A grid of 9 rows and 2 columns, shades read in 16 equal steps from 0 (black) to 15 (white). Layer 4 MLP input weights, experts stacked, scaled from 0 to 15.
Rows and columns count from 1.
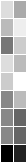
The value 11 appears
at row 2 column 1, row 4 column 2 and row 6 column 2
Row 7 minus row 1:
-5 -4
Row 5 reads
12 15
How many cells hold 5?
0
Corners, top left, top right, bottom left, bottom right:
13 10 0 2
